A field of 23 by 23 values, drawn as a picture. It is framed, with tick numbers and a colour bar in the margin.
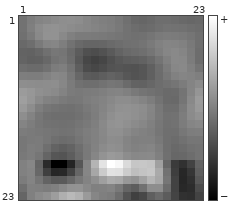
A few values lie far out on both sides of the bulk. There is no overall slope. The field is mottled with small blotches. A horizontal seam about 80% of the way down splits the table, and the top part is calmer. The ninth with the highest average is the bottom middle. Overall the values sit about 50% of the way up the scale. Neither half mirrors the other.
